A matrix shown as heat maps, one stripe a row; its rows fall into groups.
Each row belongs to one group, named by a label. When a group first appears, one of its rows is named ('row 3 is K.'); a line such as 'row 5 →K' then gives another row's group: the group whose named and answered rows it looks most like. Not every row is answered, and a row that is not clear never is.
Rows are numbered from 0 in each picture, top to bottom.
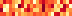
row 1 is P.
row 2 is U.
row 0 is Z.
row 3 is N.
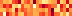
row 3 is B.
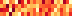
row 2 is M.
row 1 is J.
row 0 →P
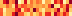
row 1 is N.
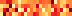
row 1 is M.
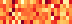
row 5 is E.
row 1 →N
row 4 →N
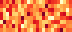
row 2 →B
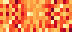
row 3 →J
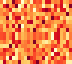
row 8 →N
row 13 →N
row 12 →M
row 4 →B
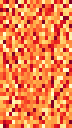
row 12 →P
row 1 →P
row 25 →M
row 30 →Z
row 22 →J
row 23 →N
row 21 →P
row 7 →N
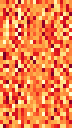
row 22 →N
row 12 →N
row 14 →E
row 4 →E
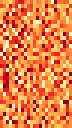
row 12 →U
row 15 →N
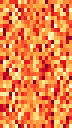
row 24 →Z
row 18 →M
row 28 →B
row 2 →P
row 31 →P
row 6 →M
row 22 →N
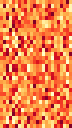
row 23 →N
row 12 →J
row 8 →Z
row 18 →B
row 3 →B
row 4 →J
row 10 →E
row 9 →P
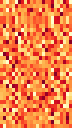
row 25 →N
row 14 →J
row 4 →N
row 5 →N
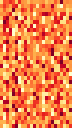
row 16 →U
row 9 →B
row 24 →J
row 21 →B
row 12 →B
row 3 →Z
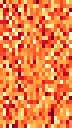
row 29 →M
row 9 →B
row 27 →B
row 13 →N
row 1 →U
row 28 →B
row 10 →Z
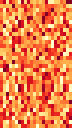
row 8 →U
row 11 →N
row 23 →J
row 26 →B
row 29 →Z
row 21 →P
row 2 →B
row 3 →Z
